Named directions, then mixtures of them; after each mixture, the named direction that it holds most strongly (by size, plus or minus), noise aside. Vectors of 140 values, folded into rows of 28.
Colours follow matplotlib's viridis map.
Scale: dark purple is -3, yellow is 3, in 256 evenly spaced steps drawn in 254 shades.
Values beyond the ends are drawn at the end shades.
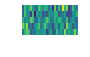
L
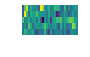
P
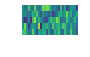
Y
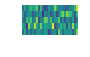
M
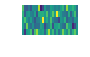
P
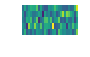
M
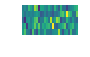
M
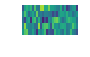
Y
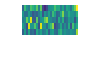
M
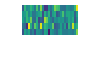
M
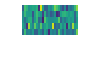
M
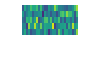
M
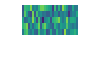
L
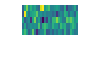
P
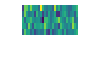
P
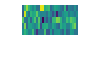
P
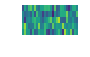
Y
